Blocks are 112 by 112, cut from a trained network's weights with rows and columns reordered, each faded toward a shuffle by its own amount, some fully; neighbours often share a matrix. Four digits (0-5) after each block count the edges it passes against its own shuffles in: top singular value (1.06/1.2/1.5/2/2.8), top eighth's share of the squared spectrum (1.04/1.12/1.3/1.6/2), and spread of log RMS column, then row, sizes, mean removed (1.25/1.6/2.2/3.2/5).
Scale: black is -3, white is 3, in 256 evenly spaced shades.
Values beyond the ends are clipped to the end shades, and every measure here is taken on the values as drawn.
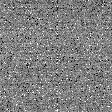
2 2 1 0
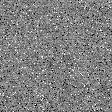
1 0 0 0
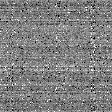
4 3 2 1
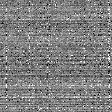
4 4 3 2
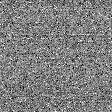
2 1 0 0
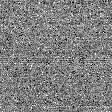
2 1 0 0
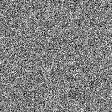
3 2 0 0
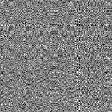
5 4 3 2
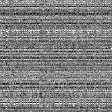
5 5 3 4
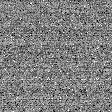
3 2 0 1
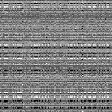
5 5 3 4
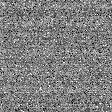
2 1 0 0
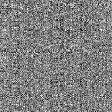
4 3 1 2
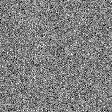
2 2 0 1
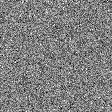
0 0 0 0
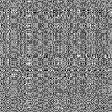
5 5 2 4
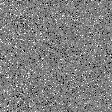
2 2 1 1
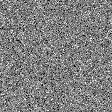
1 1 0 0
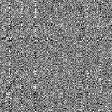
4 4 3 2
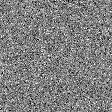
0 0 0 0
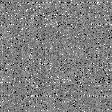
3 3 0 2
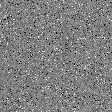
0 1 0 0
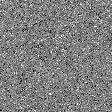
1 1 0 0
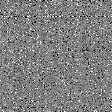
3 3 0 2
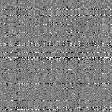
4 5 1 4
